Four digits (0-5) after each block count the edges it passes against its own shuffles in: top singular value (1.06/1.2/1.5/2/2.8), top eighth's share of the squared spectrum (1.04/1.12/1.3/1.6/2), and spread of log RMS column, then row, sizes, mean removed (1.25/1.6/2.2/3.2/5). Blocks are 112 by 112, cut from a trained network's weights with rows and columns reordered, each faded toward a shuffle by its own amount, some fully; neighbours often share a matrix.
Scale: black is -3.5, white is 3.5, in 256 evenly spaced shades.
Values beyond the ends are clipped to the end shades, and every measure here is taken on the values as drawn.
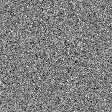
0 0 0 0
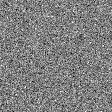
0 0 0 0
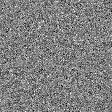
0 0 0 0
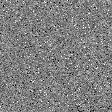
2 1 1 0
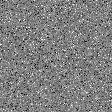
0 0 0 0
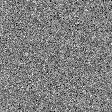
0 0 0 0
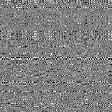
5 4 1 4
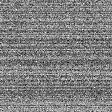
5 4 1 2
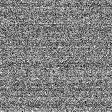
3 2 0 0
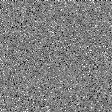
3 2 0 2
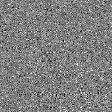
3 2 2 2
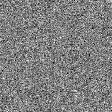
2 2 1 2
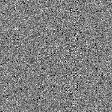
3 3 2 2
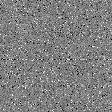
3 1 0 1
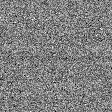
1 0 0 0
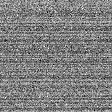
4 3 1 1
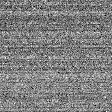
4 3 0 1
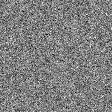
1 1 0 0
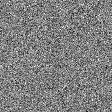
1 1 0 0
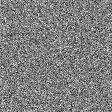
1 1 0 0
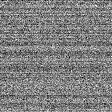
4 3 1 1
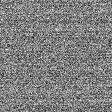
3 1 0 0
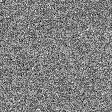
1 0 0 0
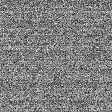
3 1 0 0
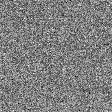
1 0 0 0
